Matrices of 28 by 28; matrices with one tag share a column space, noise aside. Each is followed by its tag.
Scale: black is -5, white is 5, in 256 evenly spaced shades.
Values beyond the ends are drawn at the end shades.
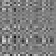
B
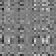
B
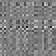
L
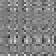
B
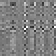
L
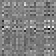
L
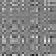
B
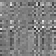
L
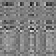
L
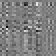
L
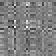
L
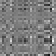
B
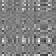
B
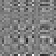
B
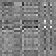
L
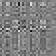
L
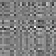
L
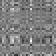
B
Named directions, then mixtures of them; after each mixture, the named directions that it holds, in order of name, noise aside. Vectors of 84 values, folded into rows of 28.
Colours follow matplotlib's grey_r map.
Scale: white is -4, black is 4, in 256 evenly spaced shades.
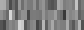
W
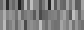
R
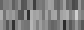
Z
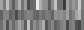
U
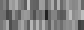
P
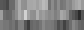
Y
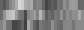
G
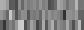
W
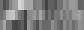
G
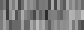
P, R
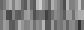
P, U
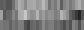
Y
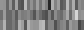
P, R, U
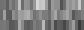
P, U, Y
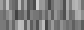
U, W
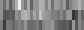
R, Y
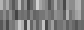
U, W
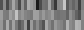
U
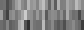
P, W, Y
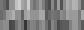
G, P, Y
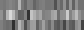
G, W, Z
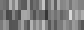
P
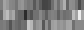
G, Y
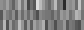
U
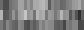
Y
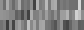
U, Z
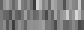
P, U, Z
